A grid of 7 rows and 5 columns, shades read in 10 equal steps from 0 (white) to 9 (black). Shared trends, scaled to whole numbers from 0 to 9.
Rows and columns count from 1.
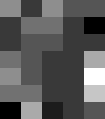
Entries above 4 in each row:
3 5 5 4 3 4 4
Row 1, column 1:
4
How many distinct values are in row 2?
3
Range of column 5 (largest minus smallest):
9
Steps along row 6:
same up same down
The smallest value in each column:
4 3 4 6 0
